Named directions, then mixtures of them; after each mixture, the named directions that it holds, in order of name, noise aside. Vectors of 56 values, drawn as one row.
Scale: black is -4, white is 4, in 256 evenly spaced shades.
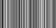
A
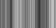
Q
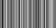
A, Q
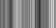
Q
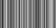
A, Q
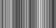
A, Q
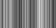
A, Q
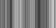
Q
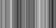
Q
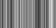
A, Q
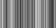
A, Q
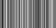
A, Q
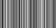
A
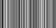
A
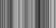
Q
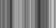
Q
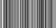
A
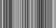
A, Q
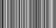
A, Q
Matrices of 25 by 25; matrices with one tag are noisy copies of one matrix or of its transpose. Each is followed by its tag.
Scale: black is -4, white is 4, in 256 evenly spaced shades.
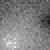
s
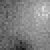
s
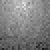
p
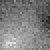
s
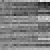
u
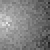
p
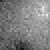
s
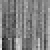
u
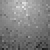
p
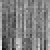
u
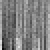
u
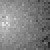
p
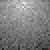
p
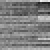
u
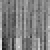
u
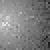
p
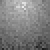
p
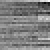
u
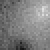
s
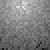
p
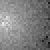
p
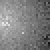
p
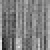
u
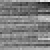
u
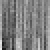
u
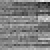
u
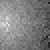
p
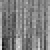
u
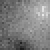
s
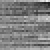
u
